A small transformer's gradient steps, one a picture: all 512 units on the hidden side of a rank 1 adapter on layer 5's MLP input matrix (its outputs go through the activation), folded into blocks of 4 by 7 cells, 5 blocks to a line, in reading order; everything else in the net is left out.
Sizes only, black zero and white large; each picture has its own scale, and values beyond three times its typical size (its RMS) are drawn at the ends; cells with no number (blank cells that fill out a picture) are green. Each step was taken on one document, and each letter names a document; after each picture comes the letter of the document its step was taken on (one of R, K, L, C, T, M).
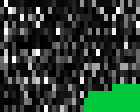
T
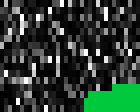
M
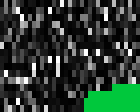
M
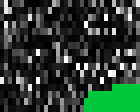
T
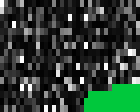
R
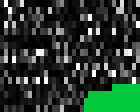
T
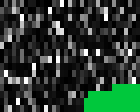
M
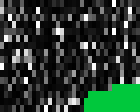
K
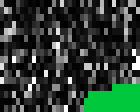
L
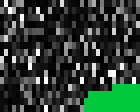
T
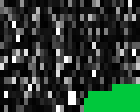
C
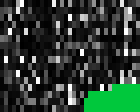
R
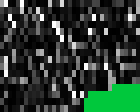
C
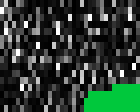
L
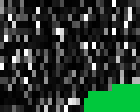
K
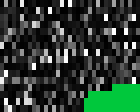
M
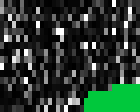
K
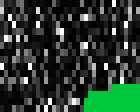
K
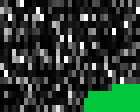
C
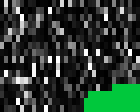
M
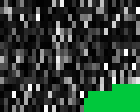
R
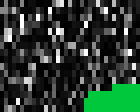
M
